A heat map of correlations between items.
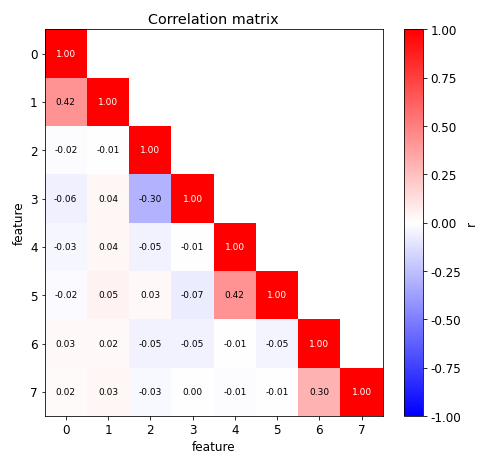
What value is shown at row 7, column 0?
0.02
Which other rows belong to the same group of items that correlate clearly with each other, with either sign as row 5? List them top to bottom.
4
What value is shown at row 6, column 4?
-0.01
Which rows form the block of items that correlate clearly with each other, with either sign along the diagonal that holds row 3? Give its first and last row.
2 to 3
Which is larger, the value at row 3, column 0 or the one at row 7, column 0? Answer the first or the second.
the second
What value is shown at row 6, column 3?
-0.05
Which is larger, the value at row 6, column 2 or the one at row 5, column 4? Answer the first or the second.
the second
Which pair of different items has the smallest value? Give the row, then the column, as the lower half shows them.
3, 2
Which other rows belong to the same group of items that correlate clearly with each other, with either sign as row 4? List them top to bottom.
5
